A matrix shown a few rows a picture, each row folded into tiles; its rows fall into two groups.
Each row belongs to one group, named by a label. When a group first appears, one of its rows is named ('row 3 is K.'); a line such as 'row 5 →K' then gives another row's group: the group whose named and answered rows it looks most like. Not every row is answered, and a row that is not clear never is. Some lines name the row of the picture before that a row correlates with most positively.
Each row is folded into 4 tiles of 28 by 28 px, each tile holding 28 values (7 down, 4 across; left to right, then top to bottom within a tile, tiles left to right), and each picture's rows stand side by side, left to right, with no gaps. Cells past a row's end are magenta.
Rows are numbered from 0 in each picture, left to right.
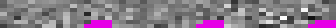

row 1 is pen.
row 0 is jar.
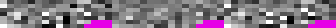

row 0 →pen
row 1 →pen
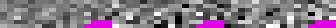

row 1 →pen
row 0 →pen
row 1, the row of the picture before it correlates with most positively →0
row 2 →jar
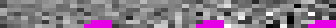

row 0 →jar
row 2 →pen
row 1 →jar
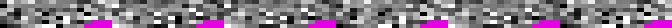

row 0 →jar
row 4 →pen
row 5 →jar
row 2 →pen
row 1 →pen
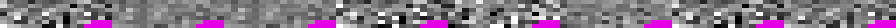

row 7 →pen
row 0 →pen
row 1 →pen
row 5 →jar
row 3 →pen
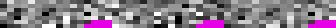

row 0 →jar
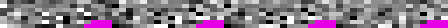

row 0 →pen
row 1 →jar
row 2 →jar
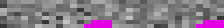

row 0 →jar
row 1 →pen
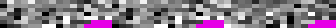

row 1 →jar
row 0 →jar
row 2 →pen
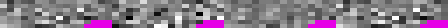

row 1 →jar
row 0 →pen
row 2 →pen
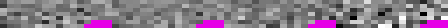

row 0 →jar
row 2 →pen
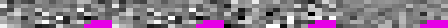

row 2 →jar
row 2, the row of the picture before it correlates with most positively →3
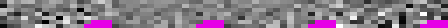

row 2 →jar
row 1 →jar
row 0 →jar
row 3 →pen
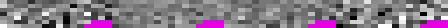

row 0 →pen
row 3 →jar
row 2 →pen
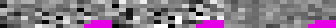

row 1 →jar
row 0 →jar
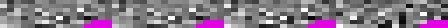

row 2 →pen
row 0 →pen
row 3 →pen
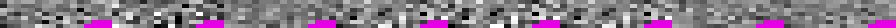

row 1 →pen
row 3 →jar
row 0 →jar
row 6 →pen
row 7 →jar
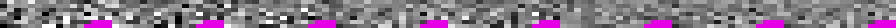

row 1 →pen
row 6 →jar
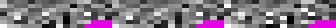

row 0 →pen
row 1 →pen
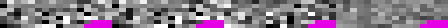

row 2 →pen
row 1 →jar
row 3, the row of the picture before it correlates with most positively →2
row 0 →jar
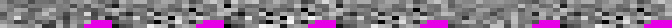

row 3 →jar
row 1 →jar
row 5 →jar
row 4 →jar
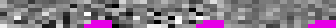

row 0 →pen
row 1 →jar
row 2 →pen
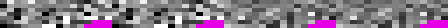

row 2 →pen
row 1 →jar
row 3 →pen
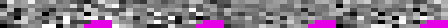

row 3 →jar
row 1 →pen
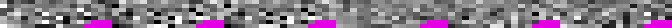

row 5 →pen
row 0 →pen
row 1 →jar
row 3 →pen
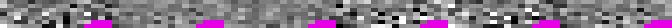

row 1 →jar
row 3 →jar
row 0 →pen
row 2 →pen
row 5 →jar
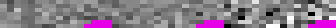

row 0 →pen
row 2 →jar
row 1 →jar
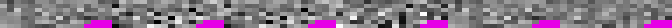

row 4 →pen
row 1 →jar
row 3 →pen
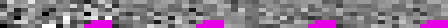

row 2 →pen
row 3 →jar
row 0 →jar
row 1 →jar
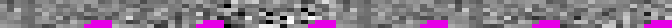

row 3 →pen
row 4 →pen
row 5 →jar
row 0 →pen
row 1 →pen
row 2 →jar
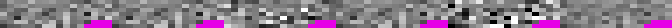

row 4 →jar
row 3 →jar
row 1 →jar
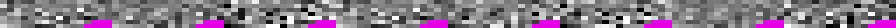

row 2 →jar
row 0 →pen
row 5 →jar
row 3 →pen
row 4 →jar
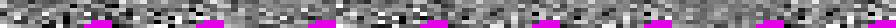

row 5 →jar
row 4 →jar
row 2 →pen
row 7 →jar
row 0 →pen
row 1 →jar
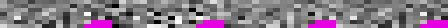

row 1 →jar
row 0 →pen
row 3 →pen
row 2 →jar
